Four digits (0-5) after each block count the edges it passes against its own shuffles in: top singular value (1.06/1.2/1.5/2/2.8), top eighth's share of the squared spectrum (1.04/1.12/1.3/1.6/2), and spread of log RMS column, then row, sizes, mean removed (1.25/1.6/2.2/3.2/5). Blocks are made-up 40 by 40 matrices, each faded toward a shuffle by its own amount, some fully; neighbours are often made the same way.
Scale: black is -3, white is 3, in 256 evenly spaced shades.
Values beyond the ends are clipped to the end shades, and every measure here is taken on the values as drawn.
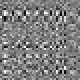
4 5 3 3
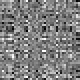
4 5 3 3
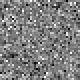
1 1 0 0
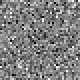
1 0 0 0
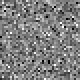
1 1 0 0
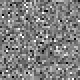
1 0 0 0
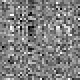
4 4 2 2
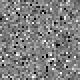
0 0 0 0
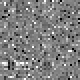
3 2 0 1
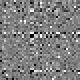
4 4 2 2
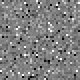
0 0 0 0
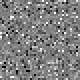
2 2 0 0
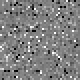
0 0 0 1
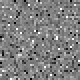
2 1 0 0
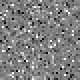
1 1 0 0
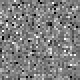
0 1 1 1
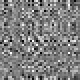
4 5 3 3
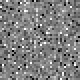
0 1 0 0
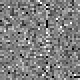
3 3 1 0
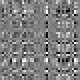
4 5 4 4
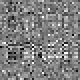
4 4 2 2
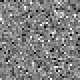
0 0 0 0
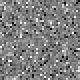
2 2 0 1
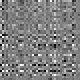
4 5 3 3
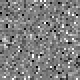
0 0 0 0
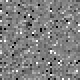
2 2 1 0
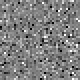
2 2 1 0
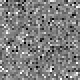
1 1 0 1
